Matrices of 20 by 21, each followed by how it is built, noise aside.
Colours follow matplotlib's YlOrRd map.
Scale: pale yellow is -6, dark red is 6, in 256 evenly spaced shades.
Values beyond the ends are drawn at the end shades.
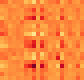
low rank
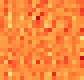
low rank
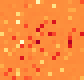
sparse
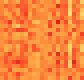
low rank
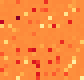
sparse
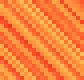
Toeplitz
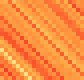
Toeplitz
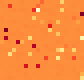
sparse
